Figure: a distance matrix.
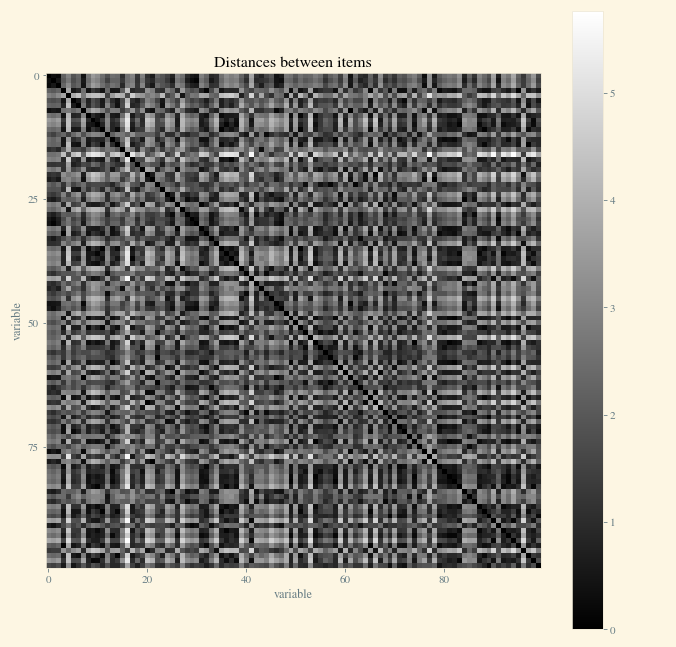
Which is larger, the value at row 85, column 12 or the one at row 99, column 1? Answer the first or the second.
the second
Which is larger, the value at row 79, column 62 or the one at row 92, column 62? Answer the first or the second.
the second
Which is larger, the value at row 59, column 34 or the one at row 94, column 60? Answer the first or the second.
the second
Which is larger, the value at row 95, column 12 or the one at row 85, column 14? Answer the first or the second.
the second
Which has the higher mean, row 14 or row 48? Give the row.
48
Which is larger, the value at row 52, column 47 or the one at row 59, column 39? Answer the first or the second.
the first
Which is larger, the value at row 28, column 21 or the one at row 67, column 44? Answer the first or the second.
the second
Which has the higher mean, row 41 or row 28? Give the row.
41
